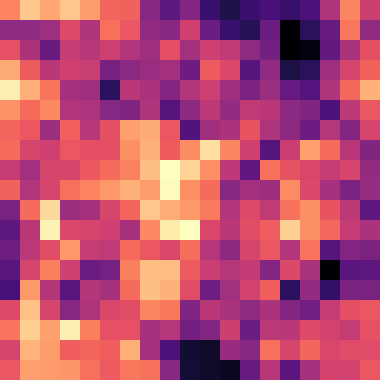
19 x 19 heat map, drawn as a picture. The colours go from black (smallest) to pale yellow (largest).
Grain: blotchy. Histogram: bell-shaped. Odd rows or columns: none. Ninth with the highest average: centre.
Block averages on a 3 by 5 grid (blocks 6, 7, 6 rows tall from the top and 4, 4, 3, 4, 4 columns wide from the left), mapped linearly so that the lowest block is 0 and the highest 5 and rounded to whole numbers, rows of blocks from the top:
4 2 1 0 2
3 4 5 3 2
4 4 1 2 2
